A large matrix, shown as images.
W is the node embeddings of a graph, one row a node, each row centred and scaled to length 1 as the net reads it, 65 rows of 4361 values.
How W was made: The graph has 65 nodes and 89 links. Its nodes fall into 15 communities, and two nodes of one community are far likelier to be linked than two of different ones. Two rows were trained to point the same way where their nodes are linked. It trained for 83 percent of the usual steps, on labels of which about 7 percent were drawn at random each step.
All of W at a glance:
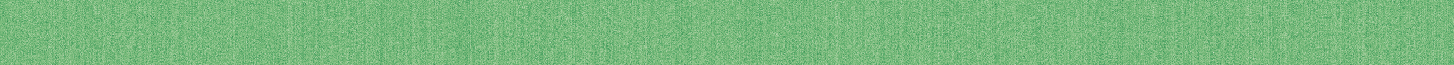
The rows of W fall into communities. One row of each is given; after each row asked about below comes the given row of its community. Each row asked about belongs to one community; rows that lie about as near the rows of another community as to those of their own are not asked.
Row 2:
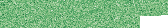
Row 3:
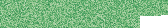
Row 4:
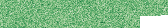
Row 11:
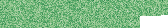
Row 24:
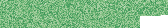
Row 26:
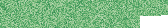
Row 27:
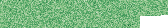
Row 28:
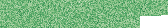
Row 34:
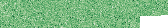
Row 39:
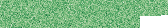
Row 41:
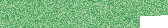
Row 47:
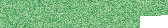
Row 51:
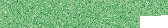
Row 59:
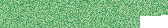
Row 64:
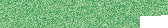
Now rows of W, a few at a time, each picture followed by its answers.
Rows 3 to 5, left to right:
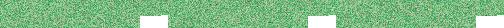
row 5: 11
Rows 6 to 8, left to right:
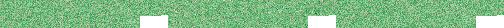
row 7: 24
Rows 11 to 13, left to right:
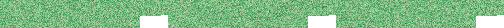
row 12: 64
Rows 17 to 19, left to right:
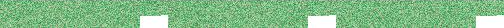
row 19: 47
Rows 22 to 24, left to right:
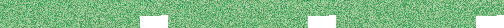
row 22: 39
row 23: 51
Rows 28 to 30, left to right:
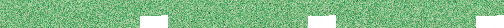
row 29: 47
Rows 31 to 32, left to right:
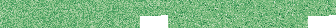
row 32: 41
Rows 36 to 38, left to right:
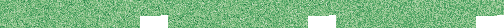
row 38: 28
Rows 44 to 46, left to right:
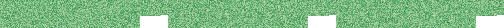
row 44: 41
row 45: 51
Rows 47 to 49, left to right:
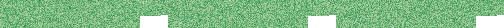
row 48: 26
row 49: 3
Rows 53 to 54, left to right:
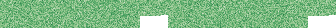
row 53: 27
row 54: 59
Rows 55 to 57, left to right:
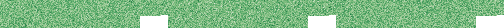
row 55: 4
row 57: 2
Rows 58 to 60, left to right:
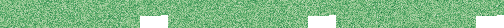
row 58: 4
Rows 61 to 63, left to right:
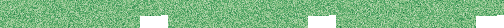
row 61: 11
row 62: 3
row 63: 26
